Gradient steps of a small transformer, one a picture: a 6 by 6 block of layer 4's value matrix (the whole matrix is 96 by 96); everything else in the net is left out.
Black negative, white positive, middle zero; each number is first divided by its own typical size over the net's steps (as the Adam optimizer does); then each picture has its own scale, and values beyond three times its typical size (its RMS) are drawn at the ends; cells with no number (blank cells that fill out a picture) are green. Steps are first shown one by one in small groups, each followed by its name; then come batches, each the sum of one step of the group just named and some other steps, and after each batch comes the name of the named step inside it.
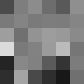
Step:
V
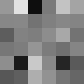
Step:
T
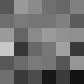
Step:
V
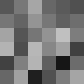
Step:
V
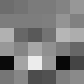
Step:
V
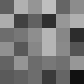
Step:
V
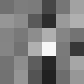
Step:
V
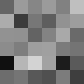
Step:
V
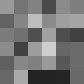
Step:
V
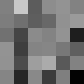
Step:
T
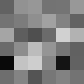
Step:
V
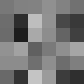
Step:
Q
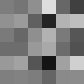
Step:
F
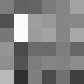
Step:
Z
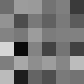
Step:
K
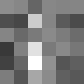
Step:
Q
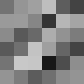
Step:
F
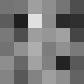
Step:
Q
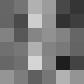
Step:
Q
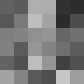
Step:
Z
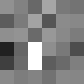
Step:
F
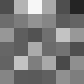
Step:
K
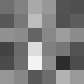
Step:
Z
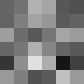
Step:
Z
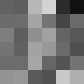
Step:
F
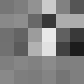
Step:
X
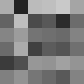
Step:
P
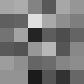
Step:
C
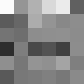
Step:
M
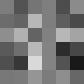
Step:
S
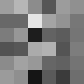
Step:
C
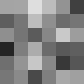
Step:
M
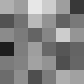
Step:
M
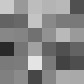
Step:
M
